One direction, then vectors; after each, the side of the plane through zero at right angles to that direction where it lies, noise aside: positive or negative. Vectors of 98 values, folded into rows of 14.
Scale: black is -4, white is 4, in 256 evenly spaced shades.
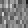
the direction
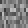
positive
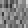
negative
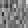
negative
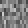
positive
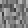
negative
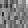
negative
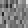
negative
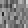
negative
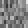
negative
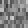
negative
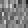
positive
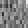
negative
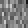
positive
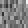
negative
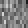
positive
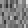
negative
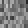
positive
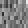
negative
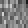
positive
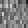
positive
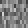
positive
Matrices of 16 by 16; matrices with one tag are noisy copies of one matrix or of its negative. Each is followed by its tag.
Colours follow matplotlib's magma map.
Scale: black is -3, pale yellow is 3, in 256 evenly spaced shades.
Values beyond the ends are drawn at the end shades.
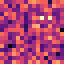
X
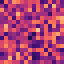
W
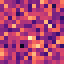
W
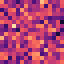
W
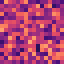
X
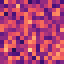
X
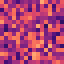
W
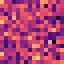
W
